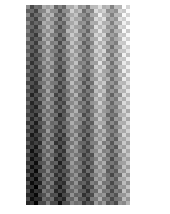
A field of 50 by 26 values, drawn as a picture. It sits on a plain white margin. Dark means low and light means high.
Histogram: bell-shaped. Ninth with the lowest average: bottom left. Odd rows or columns: none. Ninth with the highest average: top right. Stripes: upright, repeating 4 times. Slope: up to the top right.
